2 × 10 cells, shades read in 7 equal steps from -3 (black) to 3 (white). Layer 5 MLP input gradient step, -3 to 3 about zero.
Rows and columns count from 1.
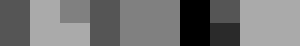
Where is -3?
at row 1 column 7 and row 2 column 7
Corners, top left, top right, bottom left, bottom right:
-1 1 -1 1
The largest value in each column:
-1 1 1 -1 0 0 -3 -1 1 1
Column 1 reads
-1 -1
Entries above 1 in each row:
0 0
